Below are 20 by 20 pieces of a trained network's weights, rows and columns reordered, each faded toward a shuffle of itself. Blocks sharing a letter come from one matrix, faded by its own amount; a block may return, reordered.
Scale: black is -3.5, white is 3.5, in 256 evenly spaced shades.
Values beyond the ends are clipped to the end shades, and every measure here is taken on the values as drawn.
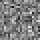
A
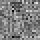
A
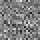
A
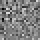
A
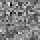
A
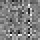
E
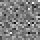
E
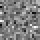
E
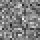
A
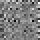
A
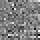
A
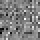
E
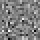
E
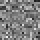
A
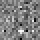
E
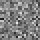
A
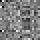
A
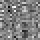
A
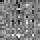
E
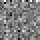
E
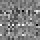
A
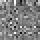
A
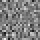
A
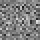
A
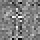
E
